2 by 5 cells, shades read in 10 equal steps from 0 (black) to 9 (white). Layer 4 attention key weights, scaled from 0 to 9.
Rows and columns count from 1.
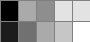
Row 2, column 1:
1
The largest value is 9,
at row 2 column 5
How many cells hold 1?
1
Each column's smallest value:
0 4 5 7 8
